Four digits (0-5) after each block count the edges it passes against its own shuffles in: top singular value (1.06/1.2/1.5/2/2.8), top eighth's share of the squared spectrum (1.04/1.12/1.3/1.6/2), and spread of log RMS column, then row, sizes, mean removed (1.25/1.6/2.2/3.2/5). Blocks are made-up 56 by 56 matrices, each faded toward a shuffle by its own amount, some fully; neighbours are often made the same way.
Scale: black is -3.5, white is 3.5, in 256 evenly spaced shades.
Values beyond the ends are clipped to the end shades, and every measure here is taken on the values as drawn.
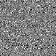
1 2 0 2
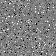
0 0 0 0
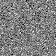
2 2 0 0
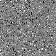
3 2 0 1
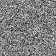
0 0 0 0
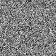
1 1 0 0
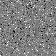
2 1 0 0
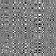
5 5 3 3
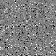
3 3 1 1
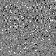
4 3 1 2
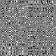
4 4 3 3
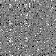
3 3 1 1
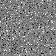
2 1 0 0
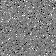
0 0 0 0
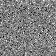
0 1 0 0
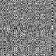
4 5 3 2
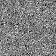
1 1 0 0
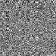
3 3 2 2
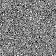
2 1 0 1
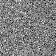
0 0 0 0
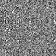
3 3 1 2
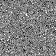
0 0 0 0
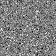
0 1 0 1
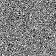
0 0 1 0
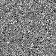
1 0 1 0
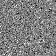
0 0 0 0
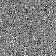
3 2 0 1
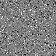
1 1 0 0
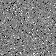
1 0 0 0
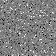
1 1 0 0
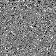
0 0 0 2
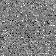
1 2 0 2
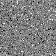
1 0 0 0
